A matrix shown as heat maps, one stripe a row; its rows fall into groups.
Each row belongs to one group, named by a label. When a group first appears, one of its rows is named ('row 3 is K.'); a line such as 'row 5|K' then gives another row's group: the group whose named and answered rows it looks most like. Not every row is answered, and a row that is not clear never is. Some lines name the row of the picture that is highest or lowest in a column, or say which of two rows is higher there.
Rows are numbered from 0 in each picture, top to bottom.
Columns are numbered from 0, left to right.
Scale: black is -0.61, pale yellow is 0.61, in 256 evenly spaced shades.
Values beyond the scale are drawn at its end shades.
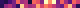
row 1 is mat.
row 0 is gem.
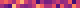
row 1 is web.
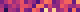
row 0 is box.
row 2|gem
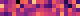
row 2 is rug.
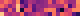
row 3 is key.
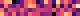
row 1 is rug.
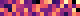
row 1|web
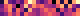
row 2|box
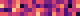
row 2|web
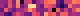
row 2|rug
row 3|gem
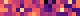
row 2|key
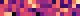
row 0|rug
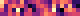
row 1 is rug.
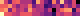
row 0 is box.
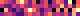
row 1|web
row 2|rug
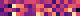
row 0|rug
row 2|mat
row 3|web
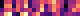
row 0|gem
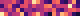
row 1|mat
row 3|key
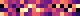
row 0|key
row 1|rug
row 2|mat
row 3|key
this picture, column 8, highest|1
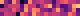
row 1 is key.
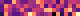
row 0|web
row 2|mat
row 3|rug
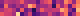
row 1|rug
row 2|box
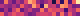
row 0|rug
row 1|gem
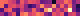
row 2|mat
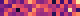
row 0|rug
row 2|mat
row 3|rug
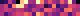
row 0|mat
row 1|web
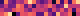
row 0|rug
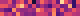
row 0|box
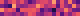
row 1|web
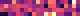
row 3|gem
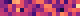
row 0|web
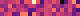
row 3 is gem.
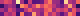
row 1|mat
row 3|mat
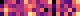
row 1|rug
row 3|rug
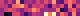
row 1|web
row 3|gem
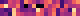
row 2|web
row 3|web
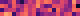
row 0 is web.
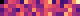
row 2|mat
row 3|mat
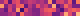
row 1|key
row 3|box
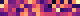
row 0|rug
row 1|key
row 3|mat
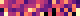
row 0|key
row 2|rug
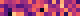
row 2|gem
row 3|web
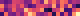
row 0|gem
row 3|rug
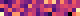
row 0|gem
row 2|box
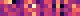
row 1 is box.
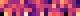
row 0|key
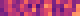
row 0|mat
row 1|box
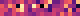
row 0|box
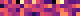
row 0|key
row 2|key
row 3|box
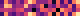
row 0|rug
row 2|box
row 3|rug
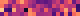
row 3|rug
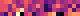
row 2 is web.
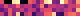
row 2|box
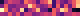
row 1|rug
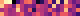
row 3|key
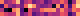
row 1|rug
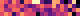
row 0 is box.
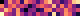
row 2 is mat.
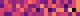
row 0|rug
